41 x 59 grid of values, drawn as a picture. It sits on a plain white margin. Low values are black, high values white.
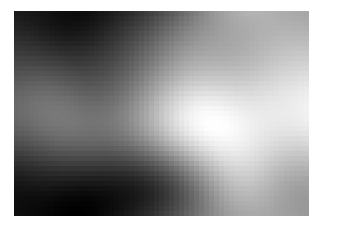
Ninth with the highest average: middle right. Ninth with the lowest average: bottom left. Grain: smooth. Slope: up to the right.
